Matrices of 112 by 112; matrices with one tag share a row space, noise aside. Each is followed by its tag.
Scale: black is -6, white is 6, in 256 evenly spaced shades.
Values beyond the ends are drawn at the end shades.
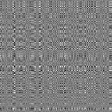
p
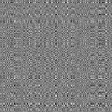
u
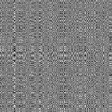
p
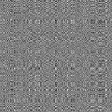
u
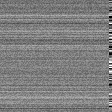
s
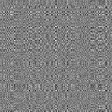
u
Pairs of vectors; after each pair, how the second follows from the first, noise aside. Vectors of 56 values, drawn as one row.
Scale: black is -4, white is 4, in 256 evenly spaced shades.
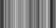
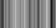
copied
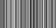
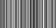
copied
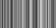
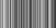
wrapped around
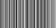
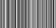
wrapped around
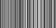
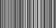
copied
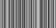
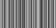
copied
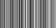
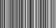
copied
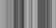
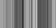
copied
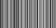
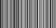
copied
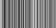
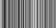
copied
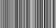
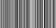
copied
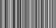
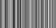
copied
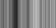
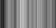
wrapped around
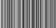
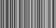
wrapped around
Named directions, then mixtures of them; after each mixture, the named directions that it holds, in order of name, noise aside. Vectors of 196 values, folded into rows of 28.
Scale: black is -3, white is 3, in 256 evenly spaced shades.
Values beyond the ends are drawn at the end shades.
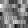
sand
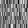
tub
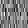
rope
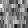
sand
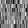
rope, sand, tub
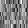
rope, sand, tub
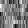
sand, tub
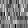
rope, sand, tub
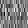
rope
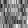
rope, sand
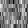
rope, sand, tub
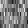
rope, sand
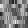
sand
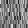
tub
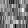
sand, tub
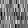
rope, sand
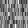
rope, sand, tub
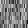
rope, sand, tub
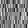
rope, tub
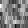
sand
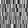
rope, tub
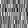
rope, tub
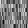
rope, sand, tub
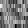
sand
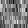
rope, sand, tub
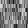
rope, sand, tub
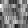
sand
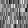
sand, tub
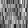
rope, sand, tub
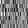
rope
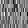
rope
